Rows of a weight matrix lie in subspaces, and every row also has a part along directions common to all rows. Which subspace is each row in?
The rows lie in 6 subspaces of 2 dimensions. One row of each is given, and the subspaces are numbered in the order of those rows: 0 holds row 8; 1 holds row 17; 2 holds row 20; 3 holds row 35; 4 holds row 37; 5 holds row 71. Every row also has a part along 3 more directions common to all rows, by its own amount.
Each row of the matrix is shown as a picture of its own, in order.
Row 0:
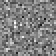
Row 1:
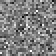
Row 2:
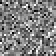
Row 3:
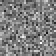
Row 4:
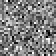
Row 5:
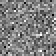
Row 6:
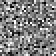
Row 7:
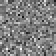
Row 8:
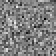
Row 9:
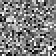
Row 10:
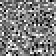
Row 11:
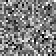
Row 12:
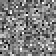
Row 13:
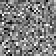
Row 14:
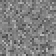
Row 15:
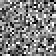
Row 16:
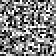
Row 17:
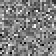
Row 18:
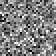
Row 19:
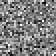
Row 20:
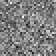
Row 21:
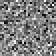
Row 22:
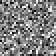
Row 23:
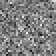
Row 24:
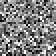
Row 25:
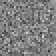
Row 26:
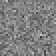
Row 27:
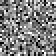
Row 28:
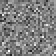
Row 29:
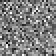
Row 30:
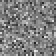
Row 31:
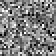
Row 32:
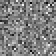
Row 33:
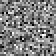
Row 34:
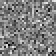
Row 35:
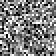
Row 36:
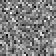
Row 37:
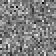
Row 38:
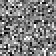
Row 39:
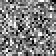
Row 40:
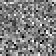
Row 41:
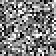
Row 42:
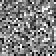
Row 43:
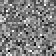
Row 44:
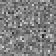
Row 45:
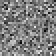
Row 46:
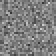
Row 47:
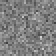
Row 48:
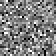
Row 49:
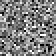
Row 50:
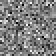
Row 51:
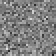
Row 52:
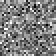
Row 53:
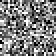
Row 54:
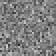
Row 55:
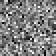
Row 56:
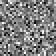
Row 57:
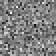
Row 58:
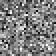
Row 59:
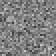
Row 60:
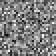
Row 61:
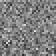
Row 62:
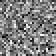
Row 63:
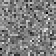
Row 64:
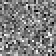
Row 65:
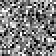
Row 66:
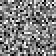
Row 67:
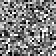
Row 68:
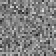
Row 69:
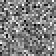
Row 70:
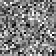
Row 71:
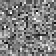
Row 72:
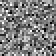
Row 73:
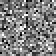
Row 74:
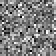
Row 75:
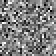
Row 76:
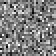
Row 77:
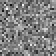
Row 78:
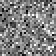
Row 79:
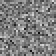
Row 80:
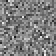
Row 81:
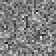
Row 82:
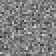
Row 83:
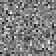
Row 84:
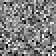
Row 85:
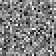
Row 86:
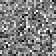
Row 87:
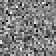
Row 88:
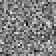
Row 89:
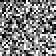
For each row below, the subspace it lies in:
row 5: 5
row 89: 3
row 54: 4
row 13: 3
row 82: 0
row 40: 5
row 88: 4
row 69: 3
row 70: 2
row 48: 5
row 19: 0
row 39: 0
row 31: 2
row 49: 0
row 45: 1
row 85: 4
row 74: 5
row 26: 5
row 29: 3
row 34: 1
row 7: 1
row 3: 5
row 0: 0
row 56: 2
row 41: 5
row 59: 0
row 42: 4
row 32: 1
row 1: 5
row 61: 3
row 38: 1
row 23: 0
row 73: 5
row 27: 1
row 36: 3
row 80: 5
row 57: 4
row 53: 4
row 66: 1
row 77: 0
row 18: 5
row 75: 3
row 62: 3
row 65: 2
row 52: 3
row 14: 3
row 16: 0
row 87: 4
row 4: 2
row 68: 4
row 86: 5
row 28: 3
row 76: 4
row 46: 4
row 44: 0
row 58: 5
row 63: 1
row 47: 5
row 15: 2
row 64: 2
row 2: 2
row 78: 2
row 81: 5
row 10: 5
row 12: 5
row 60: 3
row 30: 4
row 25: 0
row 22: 2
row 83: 4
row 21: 1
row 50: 1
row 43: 1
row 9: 0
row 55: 3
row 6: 0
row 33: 0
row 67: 1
